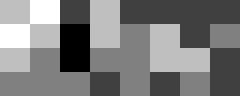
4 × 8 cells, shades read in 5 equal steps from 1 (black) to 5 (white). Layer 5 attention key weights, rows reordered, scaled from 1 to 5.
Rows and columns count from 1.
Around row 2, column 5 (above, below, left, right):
2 3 4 4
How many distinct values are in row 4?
2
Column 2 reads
5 4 3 3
